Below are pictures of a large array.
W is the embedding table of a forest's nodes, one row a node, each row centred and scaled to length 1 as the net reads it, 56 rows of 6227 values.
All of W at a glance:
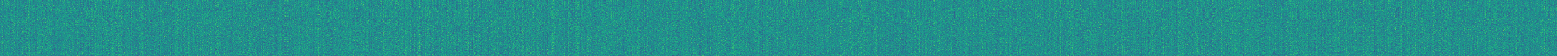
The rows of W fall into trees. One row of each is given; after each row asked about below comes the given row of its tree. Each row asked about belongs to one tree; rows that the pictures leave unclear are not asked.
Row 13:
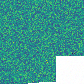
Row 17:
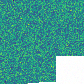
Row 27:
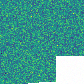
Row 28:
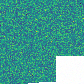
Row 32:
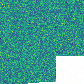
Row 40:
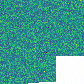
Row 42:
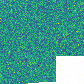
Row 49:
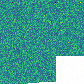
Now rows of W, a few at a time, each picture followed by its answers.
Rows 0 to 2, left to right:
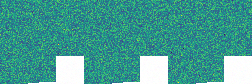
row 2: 40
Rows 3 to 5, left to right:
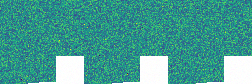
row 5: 28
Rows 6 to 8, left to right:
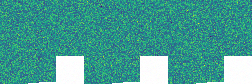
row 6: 40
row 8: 27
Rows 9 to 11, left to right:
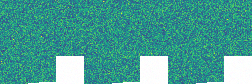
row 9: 27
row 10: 17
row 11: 17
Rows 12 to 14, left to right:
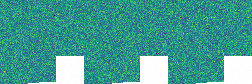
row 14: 17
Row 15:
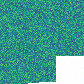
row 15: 13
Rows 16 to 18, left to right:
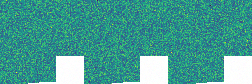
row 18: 42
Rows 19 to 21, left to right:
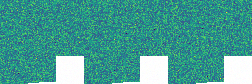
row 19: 28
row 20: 32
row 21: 32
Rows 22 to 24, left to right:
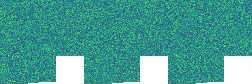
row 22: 49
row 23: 13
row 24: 32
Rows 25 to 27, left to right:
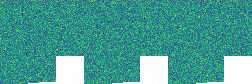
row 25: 13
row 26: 40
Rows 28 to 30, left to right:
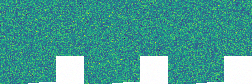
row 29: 27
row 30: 40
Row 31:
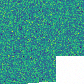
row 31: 49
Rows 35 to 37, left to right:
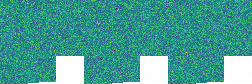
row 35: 17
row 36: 40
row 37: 13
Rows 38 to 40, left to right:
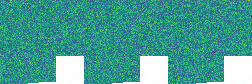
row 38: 42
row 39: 13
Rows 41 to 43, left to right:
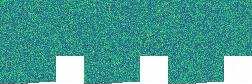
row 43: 40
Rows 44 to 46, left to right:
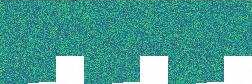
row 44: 17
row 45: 13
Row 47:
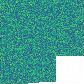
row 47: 28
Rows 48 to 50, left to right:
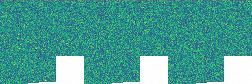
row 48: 40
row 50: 40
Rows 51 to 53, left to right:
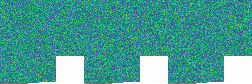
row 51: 13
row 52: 28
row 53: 28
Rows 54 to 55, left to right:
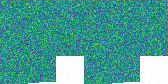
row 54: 13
